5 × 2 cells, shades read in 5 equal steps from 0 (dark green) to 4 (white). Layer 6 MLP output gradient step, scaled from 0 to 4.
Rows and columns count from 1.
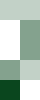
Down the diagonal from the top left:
3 2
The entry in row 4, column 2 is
3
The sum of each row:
6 6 6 5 4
